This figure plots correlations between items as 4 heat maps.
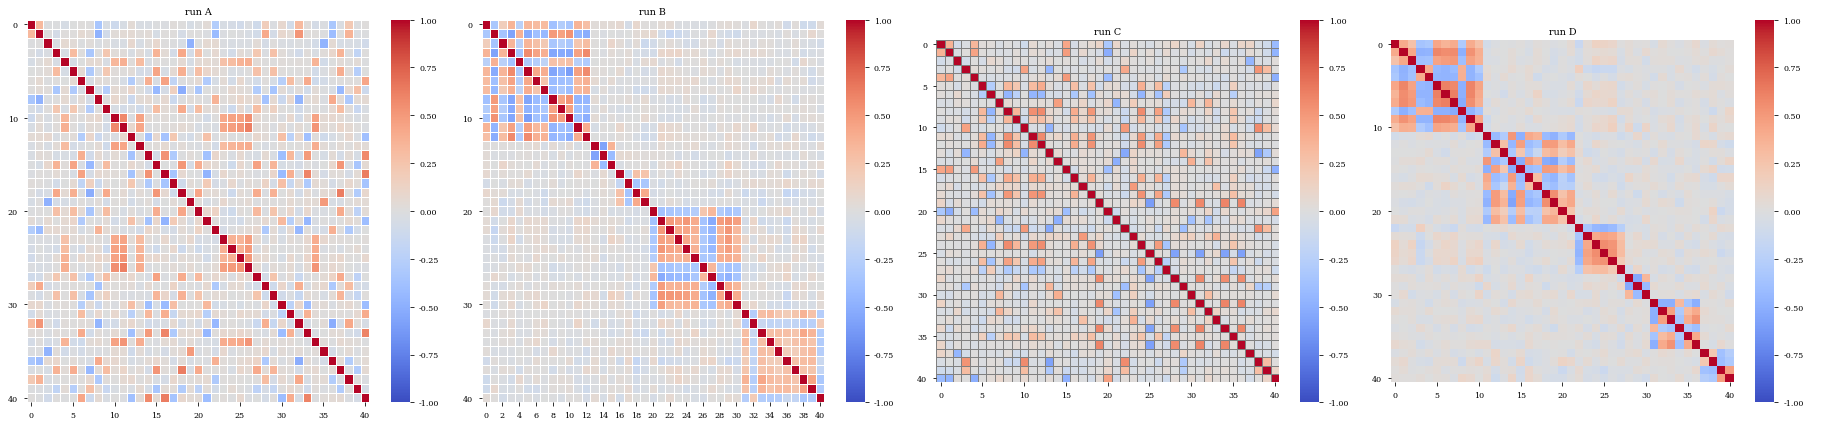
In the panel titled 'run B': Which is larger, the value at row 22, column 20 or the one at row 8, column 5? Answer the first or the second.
the first
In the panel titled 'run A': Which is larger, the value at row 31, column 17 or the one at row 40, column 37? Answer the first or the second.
the second
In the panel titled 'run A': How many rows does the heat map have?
41
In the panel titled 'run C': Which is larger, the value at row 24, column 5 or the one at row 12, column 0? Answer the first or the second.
the first
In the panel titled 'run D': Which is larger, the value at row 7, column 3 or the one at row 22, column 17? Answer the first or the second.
the second
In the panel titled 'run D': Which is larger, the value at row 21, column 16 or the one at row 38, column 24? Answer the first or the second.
the second
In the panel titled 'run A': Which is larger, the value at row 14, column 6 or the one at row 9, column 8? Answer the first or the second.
the first
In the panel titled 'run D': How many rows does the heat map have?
41
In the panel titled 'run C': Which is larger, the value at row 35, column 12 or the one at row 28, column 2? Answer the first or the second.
the first
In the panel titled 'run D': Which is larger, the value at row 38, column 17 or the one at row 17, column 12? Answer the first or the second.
the first
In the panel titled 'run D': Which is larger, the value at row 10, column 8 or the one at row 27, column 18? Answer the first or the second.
the second
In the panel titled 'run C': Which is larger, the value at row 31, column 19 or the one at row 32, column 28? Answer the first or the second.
the first
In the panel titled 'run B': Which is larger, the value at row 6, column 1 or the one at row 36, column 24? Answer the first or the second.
the second
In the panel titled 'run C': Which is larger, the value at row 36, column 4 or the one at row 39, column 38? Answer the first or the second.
the second
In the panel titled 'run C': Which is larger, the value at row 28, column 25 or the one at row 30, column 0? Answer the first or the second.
the second
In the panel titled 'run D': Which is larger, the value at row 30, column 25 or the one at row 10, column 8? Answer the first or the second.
the first
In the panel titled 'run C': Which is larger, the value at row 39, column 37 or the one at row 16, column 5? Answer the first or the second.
the second
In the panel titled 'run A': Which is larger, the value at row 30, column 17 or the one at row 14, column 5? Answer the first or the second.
the first
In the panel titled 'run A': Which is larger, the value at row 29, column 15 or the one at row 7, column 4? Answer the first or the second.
the first
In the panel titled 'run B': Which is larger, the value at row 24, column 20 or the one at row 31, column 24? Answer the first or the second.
the second
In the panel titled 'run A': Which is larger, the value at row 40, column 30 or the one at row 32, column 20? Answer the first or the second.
the second
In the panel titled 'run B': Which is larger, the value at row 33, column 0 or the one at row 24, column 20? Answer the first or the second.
the first
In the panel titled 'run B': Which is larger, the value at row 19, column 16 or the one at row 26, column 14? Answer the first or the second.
the first
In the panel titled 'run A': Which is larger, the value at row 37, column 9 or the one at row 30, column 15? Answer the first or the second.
the first
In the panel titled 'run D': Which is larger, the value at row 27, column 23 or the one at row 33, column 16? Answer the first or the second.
the first
